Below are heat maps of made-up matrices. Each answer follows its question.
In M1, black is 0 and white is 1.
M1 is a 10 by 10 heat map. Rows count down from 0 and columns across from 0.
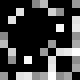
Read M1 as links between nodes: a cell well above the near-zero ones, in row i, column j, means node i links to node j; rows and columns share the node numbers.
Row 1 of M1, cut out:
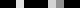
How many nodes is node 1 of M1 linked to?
3
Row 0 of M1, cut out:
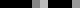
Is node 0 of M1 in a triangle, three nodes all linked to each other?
yes
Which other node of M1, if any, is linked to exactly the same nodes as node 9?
none
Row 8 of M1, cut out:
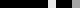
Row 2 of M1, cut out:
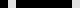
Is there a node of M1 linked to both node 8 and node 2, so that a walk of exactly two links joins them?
yes
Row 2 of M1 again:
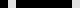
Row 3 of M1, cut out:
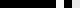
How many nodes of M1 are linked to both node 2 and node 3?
1
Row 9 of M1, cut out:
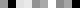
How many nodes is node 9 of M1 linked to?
8
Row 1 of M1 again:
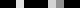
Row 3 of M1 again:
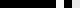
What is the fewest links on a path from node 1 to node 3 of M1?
2
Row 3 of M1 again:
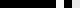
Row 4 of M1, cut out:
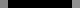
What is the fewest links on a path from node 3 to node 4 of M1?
2
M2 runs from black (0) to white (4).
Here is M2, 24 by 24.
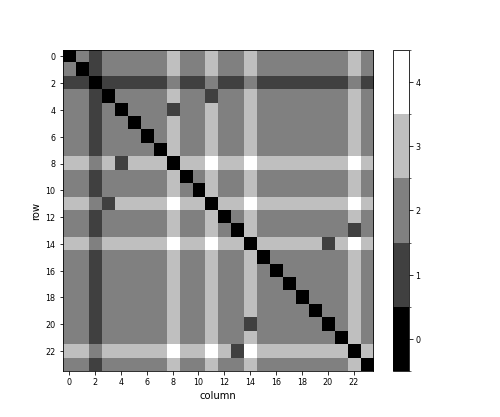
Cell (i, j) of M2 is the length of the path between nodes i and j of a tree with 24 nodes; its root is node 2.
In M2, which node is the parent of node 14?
20
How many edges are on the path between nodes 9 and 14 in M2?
3
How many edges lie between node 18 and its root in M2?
1
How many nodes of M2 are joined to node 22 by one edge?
1
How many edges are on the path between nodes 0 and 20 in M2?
2
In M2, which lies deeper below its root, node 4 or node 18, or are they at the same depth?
the same depth
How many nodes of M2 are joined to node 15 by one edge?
1
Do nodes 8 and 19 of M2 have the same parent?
no
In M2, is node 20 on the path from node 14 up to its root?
yes
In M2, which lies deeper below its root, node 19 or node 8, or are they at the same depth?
node 8
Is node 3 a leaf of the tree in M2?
no
